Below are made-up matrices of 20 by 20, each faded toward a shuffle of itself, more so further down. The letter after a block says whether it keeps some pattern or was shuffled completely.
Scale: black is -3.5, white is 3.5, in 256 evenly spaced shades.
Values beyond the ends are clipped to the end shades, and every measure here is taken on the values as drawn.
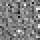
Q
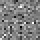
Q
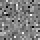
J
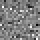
J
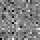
Q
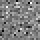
J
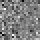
Q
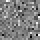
J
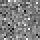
J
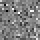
J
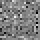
Q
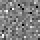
J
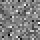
Q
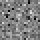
J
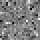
J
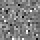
J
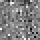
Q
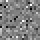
Q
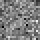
J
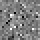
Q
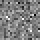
Q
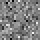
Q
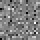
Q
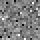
J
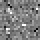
Q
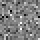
J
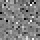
J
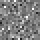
J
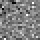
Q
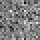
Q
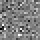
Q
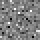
J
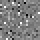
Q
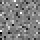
J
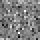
J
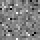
J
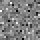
J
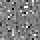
J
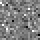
J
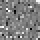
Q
